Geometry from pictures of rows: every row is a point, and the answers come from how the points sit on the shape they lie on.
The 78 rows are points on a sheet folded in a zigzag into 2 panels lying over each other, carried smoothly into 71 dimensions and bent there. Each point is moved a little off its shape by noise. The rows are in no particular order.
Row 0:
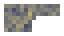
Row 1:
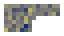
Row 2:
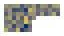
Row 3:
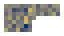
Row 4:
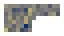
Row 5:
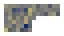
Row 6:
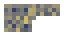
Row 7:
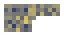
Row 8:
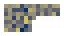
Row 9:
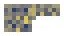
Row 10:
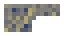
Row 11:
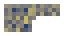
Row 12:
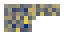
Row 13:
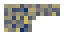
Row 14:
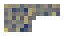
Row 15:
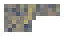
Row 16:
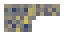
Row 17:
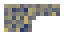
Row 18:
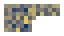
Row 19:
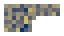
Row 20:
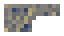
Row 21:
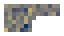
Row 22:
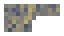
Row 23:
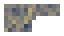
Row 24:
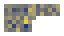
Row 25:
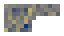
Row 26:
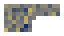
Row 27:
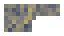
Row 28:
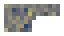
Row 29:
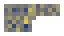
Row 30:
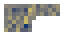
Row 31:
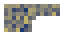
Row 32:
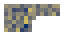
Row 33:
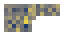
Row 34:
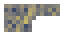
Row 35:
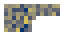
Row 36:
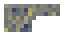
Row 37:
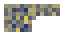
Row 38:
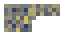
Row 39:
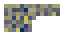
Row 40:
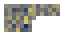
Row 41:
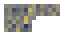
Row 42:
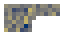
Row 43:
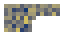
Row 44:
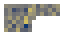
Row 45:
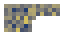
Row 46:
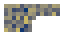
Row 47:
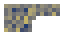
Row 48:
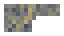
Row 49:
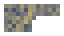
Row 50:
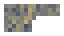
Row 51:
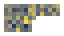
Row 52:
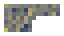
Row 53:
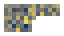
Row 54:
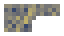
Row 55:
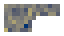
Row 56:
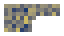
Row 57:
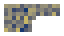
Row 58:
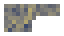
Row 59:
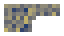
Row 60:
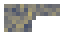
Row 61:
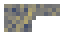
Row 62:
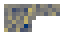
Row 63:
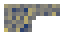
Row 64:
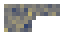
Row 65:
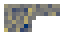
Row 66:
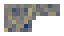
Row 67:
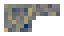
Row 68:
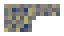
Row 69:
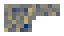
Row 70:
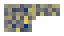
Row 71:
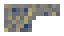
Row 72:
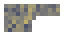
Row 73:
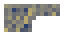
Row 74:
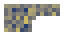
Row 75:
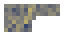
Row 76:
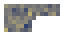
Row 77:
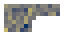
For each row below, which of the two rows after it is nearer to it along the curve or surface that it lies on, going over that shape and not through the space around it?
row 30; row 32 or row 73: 32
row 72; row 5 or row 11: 5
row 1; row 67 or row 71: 67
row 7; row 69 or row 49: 49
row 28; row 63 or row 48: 63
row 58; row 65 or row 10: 65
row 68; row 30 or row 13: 13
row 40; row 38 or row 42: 42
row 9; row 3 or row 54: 54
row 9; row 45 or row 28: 45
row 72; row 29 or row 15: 15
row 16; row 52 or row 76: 52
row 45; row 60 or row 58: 60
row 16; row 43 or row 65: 43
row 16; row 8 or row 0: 0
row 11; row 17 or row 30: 17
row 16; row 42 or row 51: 51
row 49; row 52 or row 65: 52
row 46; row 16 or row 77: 16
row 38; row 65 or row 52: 52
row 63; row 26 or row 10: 10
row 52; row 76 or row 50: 76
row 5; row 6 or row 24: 24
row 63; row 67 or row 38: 38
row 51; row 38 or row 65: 38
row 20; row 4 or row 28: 28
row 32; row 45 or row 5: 5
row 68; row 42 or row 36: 36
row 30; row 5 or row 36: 5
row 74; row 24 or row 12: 12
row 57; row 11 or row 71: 11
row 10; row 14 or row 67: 14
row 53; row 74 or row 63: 74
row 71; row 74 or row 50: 74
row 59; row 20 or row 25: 20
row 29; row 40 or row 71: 40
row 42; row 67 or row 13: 67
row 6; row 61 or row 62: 61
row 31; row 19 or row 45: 45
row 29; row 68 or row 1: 1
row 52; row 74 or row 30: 74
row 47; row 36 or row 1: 36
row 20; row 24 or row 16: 16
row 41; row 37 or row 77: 77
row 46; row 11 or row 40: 11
